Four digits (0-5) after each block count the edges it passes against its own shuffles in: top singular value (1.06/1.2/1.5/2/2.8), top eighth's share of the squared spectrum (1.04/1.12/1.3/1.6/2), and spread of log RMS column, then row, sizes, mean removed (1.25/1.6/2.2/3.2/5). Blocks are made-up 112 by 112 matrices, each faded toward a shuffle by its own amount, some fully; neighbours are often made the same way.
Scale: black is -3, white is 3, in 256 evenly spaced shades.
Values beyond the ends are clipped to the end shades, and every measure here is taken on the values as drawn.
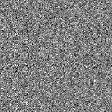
4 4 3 2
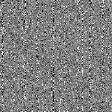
2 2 4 0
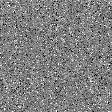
0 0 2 0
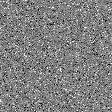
0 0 0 0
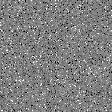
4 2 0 1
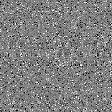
4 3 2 2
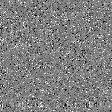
3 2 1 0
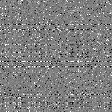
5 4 2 3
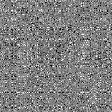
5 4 2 3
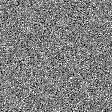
0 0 0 0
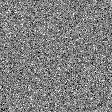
0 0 0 0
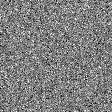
0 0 0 0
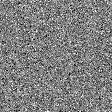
0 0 0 0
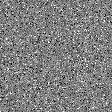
2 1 0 0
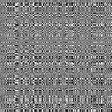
5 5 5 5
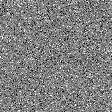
1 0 0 0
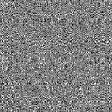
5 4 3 3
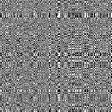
5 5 4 4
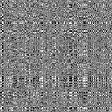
5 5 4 4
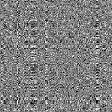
5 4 3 3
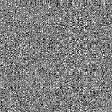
4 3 2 2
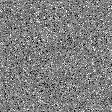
1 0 0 0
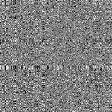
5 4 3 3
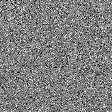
3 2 0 0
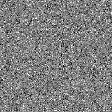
4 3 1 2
